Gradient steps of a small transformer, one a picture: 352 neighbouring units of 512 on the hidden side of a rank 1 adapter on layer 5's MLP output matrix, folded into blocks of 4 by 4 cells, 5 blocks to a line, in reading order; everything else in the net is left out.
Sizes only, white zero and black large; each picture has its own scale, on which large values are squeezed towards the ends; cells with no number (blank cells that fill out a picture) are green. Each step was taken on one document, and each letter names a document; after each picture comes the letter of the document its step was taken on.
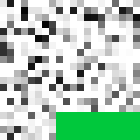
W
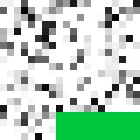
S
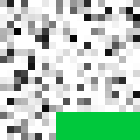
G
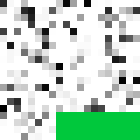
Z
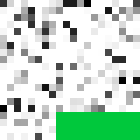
Z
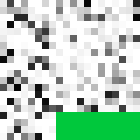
G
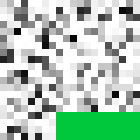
G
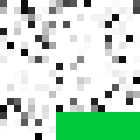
S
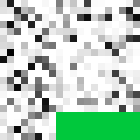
G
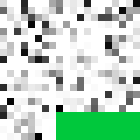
Z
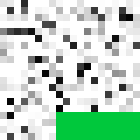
W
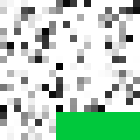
S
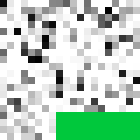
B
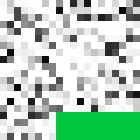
G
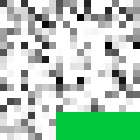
B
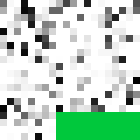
S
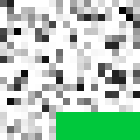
B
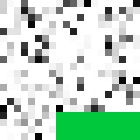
S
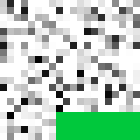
W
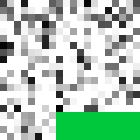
B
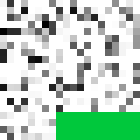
W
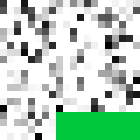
S
